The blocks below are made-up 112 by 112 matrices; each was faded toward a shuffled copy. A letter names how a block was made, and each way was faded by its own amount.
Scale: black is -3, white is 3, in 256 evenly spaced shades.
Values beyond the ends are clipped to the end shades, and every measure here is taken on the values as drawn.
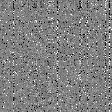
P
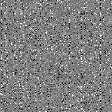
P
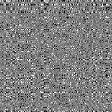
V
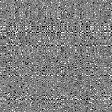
V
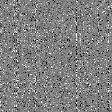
P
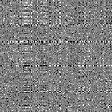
V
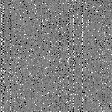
P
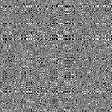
V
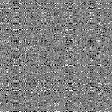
V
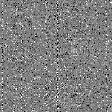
P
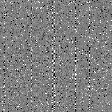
P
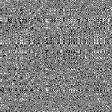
V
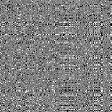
V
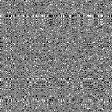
V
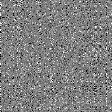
P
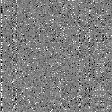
P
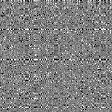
V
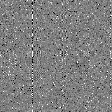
P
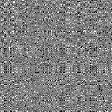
V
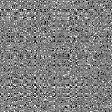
V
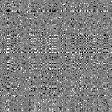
V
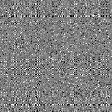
V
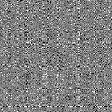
V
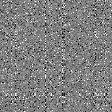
P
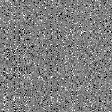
P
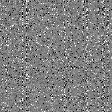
P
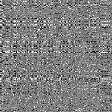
V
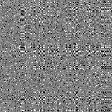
V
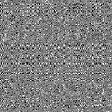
V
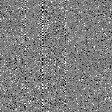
P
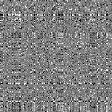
V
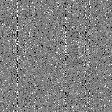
P
